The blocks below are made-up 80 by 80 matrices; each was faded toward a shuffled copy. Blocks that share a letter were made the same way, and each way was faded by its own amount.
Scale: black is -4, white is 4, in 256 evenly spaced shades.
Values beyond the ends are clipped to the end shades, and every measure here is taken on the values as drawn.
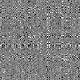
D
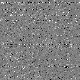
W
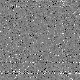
W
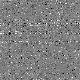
W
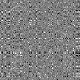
D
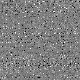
W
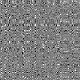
D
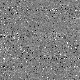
W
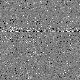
W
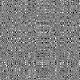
D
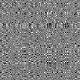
D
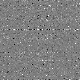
W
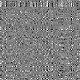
D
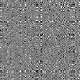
D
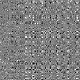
D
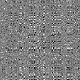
D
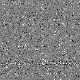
W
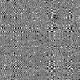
D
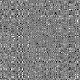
D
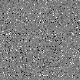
W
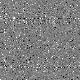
W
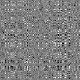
D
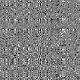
D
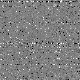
W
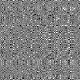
D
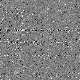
W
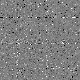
W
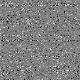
W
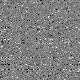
W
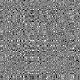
D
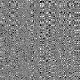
D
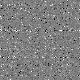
W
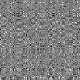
D
